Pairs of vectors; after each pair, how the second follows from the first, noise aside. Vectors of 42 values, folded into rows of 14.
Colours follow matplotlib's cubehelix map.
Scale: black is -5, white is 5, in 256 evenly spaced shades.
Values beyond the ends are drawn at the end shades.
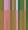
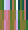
scaled up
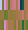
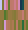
copied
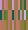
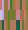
shuffled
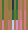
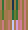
copied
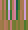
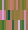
shuffled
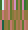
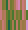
shuffled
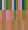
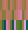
reversed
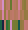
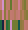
copied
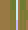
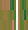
scaled up
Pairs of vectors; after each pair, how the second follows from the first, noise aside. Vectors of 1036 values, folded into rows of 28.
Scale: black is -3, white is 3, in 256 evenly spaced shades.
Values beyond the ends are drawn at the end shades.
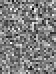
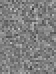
shrunk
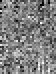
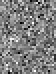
shuffled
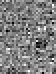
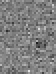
shrunk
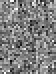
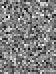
shuffled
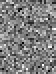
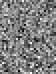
shuffled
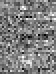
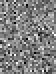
shuffled
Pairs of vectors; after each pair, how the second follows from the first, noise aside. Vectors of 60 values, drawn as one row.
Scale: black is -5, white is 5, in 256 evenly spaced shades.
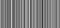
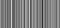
copied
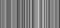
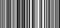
scaled up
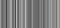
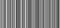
sign-scrambled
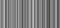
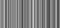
copied
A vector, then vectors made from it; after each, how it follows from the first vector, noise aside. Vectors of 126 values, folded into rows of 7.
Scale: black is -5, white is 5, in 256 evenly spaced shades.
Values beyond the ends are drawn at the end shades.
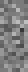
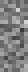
copied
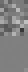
partly zeroed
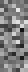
scaled up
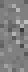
partly zeroed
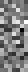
scaled up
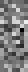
scaled up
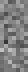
reversed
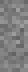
shrunk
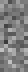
reversed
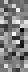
scaled up
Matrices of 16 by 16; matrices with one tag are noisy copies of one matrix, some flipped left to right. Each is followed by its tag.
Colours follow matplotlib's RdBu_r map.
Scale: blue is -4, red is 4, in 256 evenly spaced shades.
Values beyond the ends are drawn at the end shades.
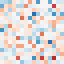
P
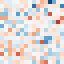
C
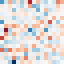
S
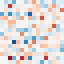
P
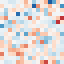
C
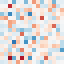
P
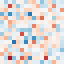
P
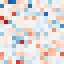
C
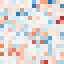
C
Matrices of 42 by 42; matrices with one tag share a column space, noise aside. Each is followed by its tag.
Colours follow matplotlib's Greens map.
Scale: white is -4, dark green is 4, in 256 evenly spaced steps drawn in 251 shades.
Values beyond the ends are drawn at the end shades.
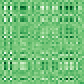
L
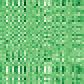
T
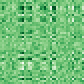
L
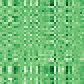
T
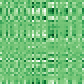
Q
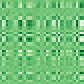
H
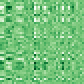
L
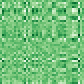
Q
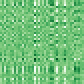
T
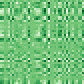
Q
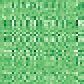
H
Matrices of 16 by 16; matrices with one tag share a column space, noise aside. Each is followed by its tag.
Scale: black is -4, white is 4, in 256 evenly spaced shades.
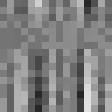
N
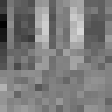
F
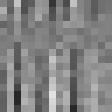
N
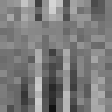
N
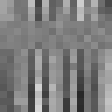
N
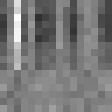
F
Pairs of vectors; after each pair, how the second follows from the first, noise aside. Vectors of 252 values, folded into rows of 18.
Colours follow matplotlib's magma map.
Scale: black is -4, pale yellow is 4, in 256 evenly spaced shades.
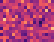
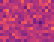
shrunk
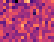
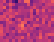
shrunk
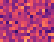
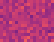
shrunk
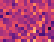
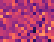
negated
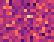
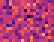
negated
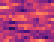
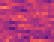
shrunk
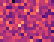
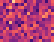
negated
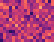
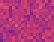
shrunk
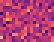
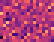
negated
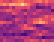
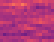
shrunk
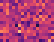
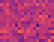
shrunk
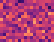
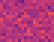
shrunk
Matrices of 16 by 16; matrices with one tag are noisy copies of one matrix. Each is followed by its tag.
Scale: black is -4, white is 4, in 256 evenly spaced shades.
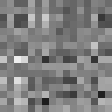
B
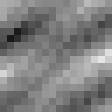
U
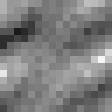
U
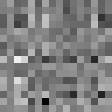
B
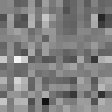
B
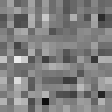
B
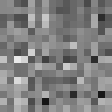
B
